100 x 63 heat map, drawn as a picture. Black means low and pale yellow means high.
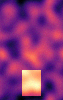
Stripes: none. Roughest part: bottom middle. Ninth with the highest average: bottom middle. Odd patch: higher, in the bottom middle.
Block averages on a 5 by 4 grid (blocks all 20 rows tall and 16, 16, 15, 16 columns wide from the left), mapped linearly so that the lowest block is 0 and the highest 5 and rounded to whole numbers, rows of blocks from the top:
2 0 2 2
2 3 2 4
1 3 4 3
2 5 4 2
1 4 4 2
